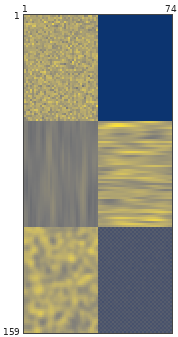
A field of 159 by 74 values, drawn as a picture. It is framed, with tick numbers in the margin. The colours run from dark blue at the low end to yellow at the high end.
The table splits into 3 rows of 2 panels. Panel 1,1: high, fine-grained. Panel 1,2: very low, flat. Panel 2,1: middling, streaked downward, faint in contrast. Panel 2,2: high, streaked across. Panel 3,1: high, blotchy. Panel 3,2: low, checkered, faint in contrast.
